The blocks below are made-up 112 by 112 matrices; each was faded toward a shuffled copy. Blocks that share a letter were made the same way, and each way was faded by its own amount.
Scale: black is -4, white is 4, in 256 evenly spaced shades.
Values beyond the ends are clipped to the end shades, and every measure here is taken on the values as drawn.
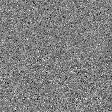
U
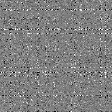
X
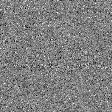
U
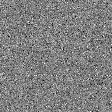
U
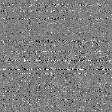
X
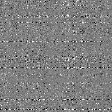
X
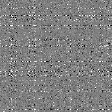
X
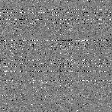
X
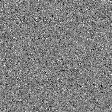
U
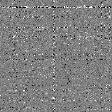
X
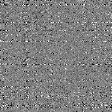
X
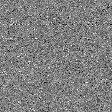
U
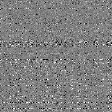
X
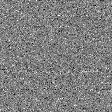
U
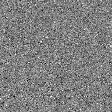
U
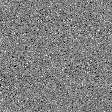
U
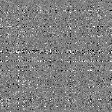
X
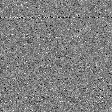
U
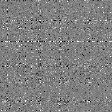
X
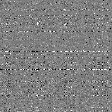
X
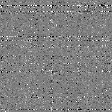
X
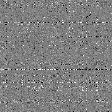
X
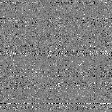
X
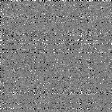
X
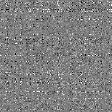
X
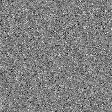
U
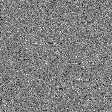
U
